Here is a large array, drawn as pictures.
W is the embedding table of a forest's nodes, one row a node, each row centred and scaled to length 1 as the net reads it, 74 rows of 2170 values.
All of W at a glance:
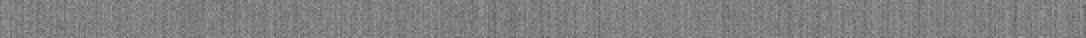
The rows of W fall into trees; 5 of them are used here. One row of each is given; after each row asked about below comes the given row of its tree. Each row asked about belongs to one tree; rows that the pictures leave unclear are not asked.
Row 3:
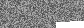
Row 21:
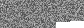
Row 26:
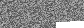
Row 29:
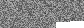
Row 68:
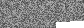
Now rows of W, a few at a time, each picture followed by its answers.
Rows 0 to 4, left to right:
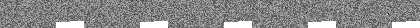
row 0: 26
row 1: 26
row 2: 68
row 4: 29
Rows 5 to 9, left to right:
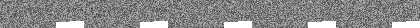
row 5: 26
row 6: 26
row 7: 68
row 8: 68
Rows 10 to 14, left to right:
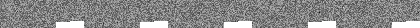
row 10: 3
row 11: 29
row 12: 21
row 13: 3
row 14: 21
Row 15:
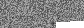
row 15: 3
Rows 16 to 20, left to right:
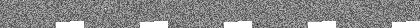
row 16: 68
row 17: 3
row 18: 68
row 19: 68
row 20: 3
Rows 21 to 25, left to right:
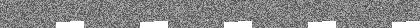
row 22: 26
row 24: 3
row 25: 3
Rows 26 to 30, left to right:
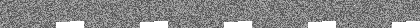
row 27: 29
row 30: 21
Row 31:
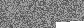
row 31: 3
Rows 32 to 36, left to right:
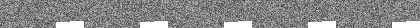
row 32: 29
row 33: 3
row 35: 3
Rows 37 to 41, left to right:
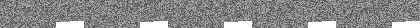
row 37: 26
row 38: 3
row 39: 3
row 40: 29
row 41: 26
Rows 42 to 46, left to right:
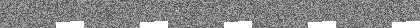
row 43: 21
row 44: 21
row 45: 68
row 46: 29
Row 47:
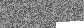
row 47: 26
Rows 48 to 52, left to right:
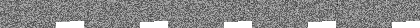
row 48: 26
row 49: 29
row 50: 29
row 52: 68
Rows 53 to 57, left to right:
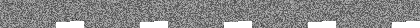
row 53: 29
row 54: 29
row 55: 3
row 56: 68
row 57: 21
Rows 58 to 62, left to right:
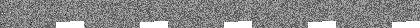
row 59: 29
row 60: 3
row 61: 3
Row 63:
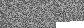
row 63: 68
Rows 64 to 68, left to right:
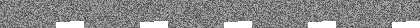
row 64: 21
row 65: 3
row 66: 29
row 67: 21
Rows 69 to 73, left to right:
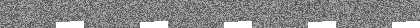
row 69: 26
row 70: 68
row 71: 29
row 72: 3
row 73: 29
